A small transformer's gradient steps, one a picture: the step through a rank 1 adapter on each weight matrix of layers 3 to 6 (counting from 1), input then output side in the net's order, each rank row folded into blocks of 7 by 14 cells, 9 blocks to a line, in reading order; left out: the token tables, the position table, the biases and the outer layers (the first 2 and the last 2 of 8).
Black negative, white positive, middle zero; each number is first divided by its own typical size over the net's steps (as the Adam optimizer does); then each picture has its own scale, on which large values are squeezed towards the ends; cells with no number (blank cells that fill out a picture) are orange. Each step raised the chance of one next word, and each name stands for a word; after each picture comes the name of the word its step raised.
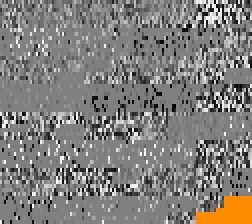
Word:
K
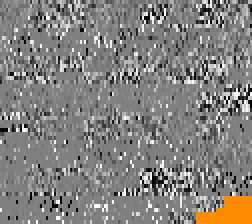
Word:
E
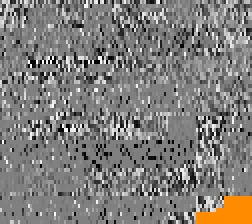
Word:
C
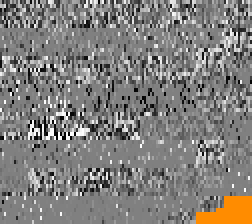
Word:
K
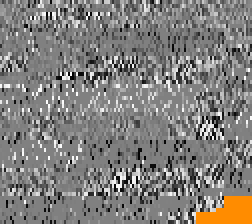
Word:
C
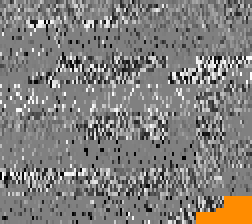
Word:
C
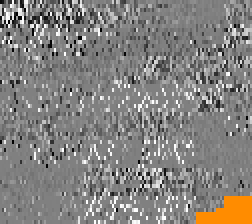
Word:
E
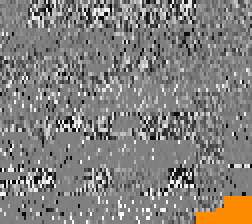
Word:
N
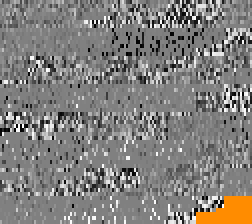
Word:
N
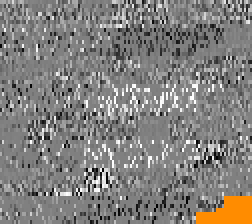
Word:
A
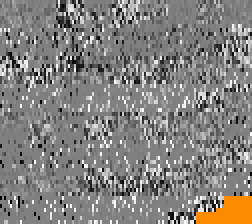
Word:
E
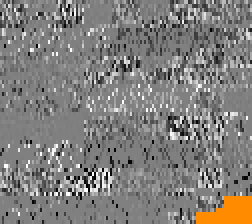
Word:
A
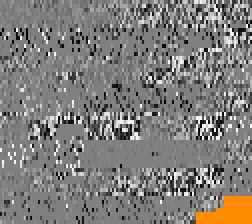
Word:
K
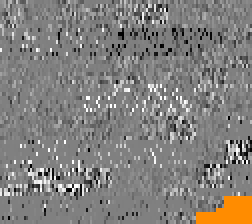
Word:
A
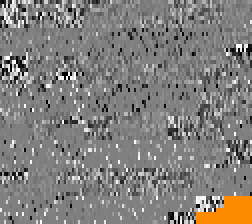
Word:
E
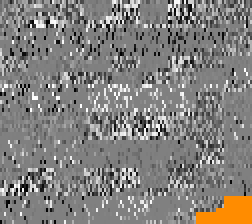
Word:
N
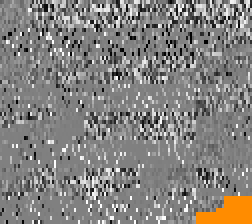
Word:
N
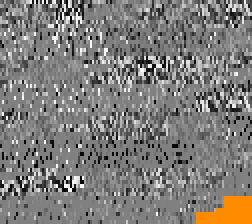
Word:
C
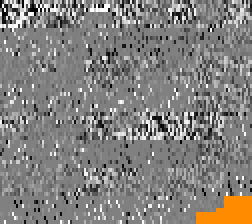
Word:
N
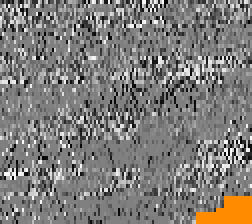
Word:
K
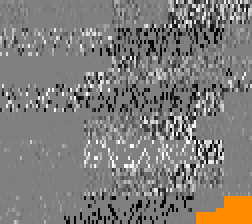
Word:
K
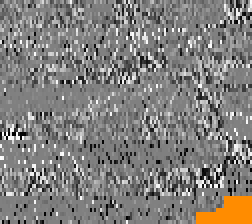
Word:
C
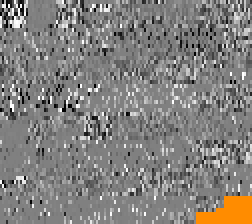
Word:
E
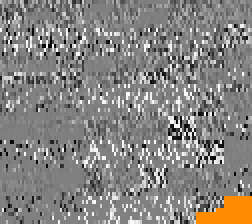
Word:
E
